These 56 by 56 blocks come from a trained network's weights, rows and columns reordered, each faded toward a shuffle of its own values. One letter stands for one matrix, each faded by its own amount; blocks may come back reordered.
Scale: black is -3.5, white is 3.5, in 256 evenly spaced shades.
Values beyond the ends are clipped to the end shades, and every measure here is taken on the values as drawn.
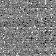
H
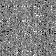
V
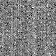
V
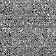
H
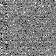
H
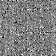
V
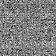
H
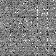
H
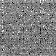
H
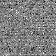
H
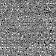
H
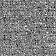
H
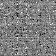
H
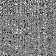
V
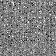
V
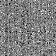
V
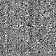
V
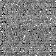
H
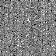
V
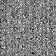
V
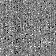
V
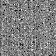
V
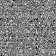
H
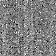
V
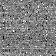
H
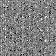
V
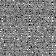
H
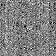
V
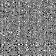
V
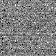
H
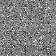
H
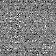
H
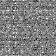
H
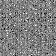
V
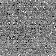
H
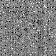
V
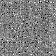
V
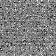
H
